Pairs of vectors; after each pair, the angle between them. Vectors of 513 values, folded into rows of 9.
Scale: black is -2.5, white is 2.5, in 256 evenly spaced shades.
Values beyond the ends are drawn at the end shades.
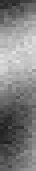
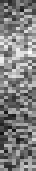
partly aligned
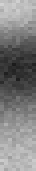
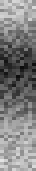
nearly parallel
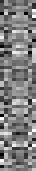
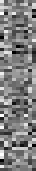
nearly opposite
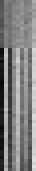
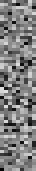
orthogonal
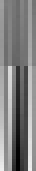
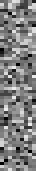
orthogonal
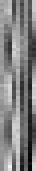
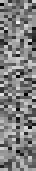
orthogonal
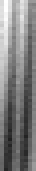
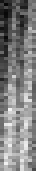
nearly opposite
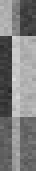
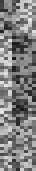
partly opposed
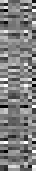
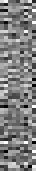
nearly parallel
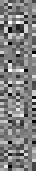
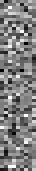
partly opposed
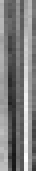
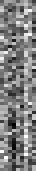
partly aligned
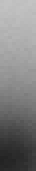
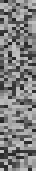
orthogonal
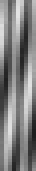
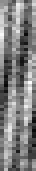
nearly parallel
